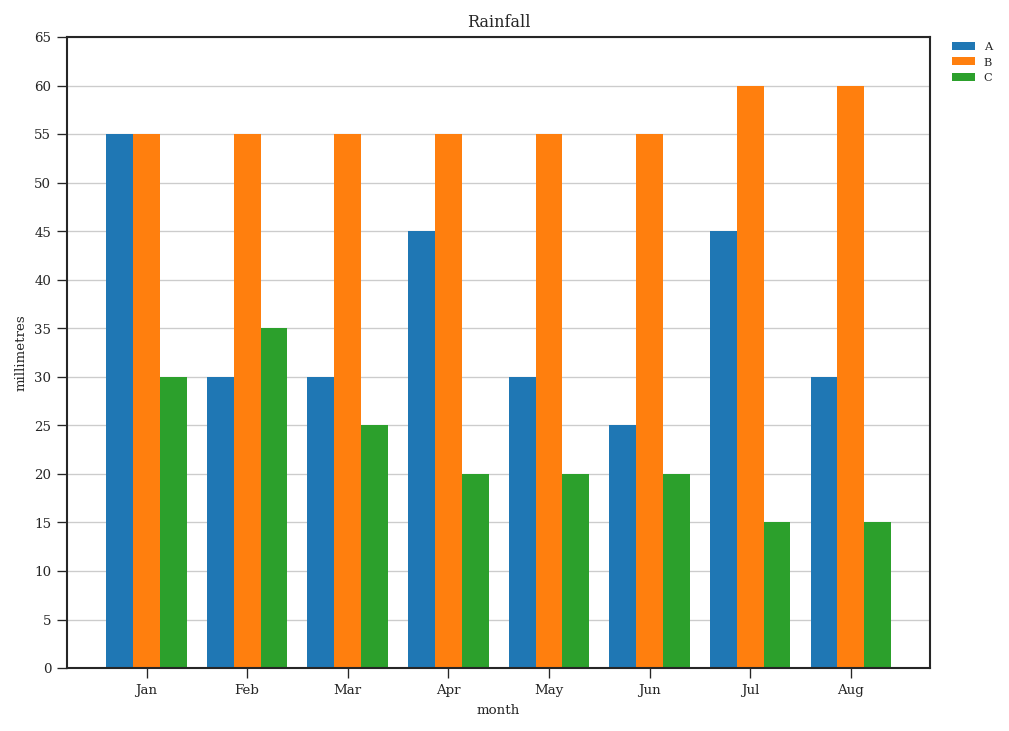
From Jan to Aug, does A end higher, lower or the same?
lower
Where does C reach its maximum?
Feb
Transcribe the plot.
Title: Rainfall
x-axis: month, ticks Jan Feb Mar Apr May Jun Jul Aug
y-axis: millimetres, ticks 0 5 10 15 20 25 30 35 40 45 50 55 60 65
Legend: A, B, C
Values:
A: 55 30 30 45 30 25 45 30
B: 55 55 55 55 55 55 60 60
C: 30 35 25 20 20 20 15 15
